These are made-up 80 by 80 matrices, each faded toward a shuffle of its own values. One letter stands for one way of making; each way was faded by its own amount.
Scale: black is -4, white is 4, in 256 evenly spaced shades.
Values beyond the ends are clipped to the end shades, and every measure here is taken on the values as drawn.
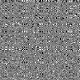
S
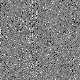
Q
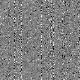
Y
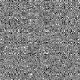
S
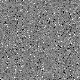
Q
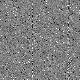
Q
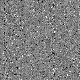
Q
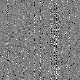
Y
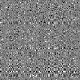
S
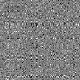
S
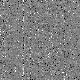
Q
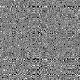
S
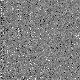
Q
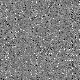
Q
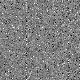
Q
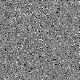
Q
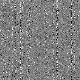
Y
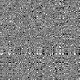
S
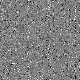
Q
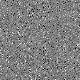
Q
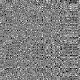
S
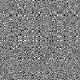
S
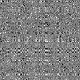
S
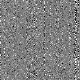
Y
